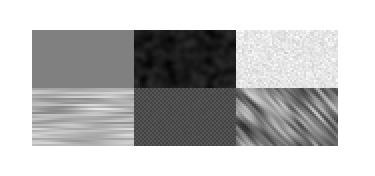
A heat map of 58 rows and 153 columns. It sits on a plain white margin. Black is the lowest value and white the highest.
The table splits into 2 rows of 3 panels. Panel 1,1: middling, flat. Panel 1,2: very low, blotchy, faint in contrast. Panel 1,3: very high, fine-grained, faint in contrast. Panel 2,1: high, streaked across. Panel 2,2: low, checkered, faint in contrast. Panel 2,3: middling, slanting down to the right, strong in contrast.
